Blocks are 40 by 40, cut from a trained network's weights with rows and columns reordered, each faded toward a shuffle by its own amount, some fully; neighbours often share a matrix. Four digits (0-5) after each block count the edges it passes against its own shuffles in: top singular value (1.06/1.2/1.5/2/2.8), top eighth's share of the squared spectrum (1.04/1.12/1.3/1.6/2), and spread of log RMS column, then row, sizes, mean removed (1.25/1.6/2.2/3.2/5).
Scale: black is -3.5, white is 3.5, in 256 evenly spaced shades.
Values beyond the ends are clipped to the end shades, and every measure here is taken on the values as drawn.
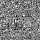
2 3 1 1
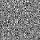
2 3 2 1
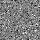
0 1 0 0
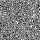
0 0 0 0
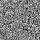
1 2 0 0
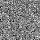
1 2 0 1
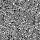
0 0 0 0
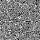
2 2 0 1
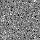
0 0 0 0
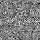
2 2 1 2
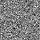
2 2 0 1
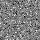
0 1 0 0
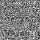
3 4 1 1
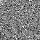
0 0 0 0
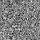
2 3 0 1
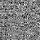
2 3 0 2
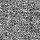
2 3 1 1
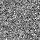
0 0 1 0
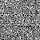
2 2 0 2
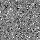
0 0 0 0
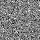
0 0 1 0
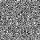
2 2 0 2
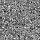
1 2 0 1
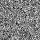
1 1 0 0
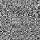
2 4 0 2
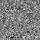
3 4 0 2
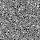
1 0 0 0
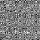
3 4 1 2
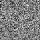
2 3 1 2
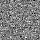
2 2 0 1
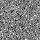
0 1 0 0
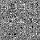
2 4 2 2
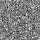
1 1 0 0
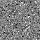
0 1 0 0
